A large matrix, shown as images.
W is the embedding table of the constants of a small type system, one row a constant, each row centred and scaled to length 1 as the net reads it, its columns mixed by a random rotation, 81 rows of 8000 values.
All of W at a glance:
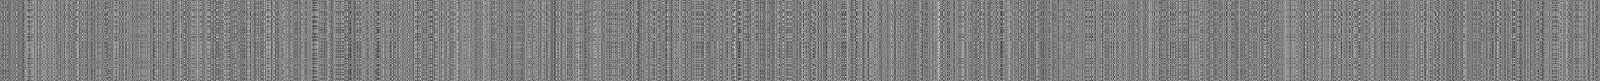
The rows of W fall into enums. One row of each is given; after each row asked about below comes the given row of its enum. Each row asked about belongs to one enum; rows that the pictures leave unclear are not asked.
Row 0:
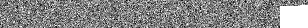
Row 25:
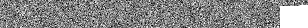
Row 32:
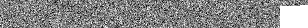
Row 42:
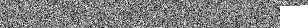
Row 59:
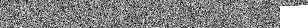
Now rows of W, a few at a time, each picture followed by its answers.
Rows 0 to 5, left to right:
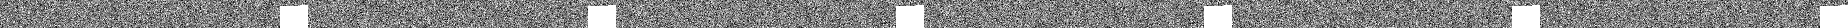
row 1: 32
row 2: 25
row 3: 25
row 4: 42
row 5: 0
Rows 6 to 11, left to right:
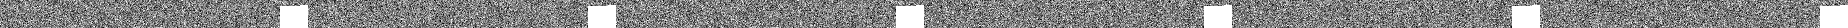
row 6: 42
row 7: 59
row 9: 0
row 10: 0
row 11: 32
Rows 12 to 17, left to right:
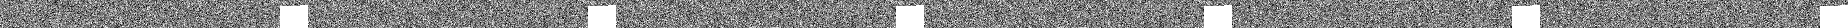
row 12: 32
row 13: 42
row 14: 42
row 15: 42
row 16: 0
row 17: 0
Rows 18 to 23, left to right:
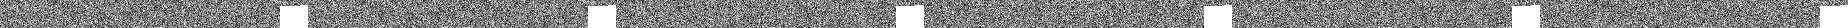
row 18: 42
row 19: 42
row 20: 59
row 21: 0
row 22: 25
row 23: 32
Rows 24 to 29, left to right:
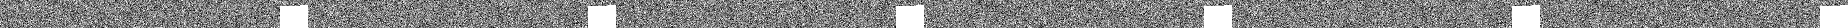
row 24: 42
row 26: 0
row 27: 32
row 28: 25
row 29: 32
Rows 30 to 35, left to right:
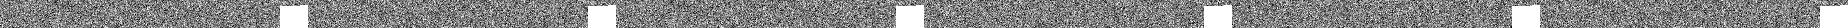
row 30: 32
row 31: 42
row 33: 25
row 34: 0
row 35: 42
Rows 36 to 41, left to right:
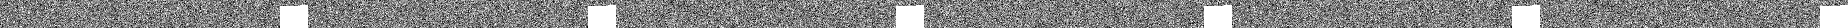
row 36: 0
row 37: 0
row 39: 25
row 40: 0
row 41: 32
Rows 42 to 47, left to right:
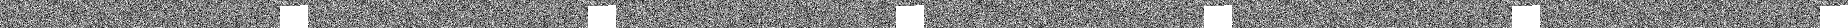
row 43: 42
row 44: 59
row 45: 32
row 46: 42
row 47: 42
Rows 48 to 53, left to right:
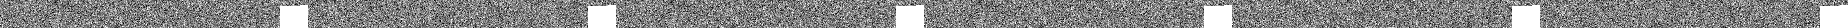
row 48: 32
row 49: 59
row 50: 32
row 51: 32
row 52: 42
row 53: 25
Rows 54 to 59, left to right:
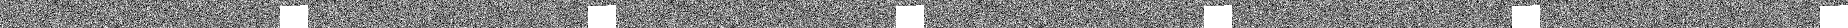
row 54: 32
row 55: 59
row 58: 0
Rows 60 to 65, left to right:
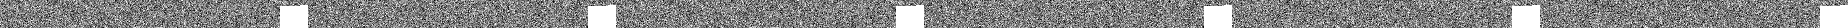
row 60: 42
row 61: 0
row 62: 42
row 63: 0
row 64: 32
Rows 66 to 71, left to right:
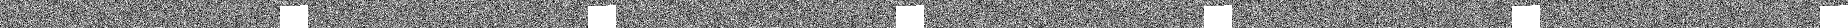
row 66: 42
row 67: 0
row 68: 42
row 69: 32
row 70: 59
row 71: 59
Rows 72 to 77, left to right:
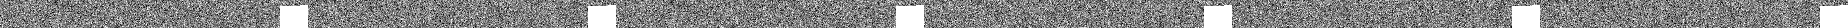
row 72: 32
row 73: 59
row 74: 32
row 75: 42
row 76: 0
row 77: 59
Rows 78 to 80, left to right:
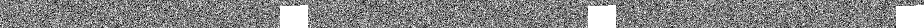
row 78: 32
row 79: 32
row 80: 0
